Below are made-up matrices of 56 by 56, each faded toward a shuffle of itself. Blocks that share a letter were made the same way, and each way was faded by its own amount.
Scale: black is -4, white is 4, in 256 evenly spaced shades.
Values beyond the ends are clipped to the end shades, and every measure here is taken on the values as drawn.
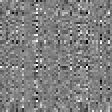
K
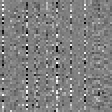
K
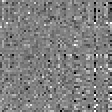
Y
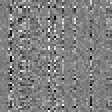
K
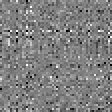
Y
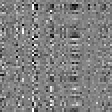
K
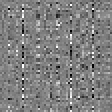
K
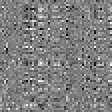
Y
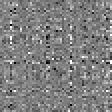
Y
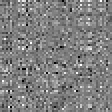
Y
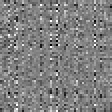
K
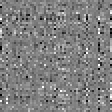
Y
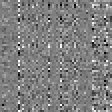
K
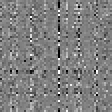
K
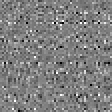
Y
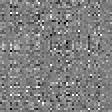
Y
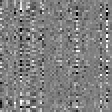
K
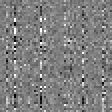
K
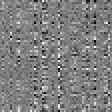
K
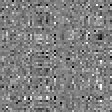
Y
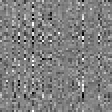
K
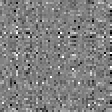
Y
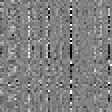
K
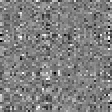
Y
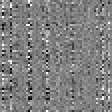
K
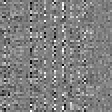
K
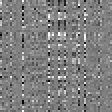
K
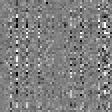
K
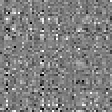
Y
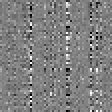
K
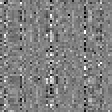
K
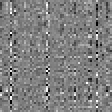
K
